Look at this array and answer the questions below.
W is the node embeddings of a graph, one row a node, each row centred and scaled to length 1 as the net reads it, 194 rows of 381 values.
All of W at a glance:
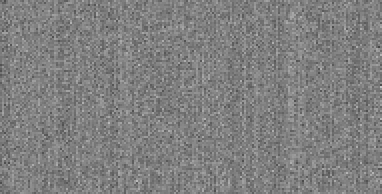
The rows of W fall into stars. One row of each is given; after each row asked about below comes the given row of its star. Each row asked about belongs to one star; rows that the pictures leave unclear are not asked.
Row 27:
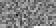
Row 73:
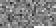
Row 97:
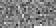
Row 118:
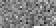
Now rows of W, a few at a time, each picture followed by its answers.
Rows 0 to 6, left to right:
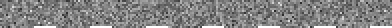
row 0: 118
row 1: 27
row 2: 97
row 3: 27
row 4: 97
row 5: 73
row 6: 97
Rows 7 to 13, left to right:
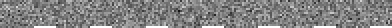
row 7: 73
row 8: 73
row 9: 97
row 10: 27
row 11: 97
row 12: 118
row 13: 73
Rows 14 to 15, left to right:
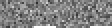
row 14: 118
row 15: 73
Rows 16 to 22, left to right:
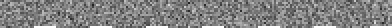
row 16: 118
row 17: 73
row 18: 73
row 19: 73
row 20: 97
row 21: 27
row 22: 27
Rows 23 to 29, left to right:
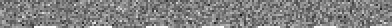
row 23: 27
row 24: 27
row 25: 73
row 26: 27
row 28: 27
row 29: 27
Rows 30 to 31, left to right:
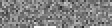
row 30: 97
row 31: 27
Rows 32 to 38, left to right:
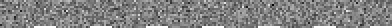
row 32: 73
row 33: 73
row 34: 97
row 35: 73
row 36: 97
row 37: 118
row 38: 73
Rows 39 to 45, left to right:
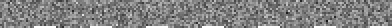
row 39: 118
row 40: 97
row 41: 27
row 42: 73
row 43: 97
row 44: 97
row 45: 27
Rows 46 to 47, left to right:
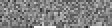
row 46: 73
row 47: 73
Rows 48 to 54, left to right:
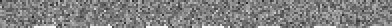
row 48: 27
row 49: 97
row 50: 97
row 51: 97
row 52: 118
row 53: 118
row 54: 27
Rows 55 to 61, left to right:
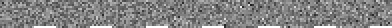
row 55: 118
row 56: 27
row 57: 97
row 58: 97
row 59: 73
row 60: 118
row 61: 118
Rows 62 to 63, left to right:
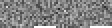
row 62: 73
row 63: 97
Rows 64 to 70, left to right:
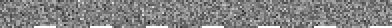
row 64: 27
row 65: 97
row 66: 118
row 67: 118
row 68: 73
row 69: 73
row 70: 118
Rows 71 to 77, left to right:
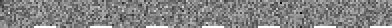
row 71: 27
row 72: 118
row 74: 27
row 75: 118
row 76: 97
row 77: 73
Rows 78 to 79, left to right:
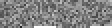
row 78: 97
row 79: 118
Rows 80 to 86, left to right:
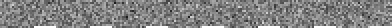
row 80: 73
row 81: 118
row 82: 73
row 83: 118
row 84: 27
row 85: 97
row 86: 27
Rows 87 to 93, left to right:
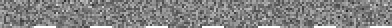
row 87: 27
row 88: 73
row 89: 27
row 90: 73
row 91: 73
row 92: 118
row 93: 27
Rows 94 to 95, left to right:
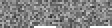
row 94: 73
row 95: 118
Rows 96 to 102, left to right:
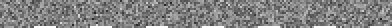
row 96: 73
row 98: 73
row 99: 118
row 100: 27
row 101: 118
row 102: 118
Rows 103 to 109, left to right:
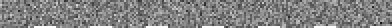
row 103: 73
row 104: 118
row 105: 118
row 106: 73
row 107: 73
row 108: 27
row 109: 118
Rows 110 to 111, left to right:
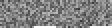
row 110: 118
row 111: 118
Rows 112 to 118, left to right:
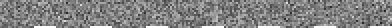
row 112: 73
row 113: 73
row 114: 73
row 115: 118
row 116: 97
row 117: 27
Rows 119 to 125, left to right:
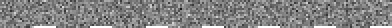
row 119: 27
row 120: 73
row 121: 27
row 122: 97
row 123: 97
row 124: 97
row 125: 27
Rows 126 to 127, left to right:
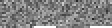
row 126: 118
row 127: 97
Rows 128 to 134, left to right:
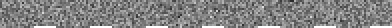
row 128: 27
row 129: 73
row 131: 97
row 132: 27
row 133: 27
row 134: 27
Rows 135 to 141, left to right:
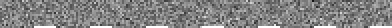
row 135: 97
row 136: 73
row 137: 73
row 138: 27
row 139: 97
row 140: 73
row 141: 27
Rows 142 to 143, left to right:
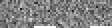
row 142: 118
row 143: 97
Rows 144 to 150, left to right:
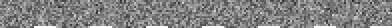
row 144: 73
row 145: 27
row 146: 73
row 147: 73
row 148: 118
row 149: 97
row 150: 118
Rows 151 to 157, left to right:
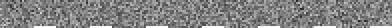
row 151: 97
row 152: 97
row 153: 73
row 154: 73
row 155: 27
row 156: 118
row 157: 27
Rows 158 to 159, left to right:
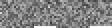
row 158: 73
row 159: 118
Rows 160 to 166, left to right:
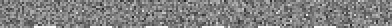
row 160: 118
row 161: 118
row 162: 118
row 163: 118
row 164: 118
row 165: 97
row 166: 27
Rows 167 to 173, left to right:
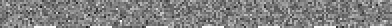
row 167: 97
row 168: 73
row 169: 73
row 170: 27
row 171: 97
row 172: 97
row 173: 97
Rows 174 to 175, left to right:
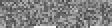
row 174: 27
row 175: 97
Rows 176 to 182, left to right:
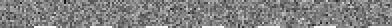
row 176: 73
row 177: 118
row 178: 27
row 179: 97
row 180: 27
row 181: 27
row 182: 27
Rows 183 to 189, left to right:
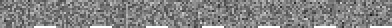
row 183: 27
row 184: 27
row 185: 97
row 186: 27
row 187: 97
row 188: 97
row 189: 118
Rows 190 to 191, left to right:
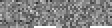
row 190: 118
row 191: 27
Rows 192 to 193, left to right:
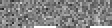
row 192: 97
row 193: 73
